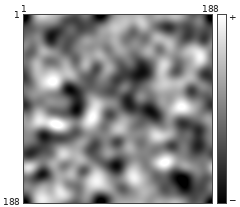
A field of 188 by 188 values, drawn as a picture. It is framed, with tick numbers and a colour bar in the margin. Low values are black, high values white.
There is no overall slope. There are no lone odd cells. No single row or column stands out from its neighbours. On average the colour sits 50% of the way up the scale. The halves do not mirror each other.
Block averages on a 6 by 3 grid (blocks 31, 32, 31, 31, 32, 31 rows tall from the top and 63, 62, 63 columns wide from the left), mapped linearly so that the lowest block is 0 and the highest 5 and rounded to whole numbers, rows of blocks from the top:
1 4 2 | 4 2 5 | 2 1 4 | 4 4 2 | 3 2 3 | 4 5 0
